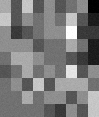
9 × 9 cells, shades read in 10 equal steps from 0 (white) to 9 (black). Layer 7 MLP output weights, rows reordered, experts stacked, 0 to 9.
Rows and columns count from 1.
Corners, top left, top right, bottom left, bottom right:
3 9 5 2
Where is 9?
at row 1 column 9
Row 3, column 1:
4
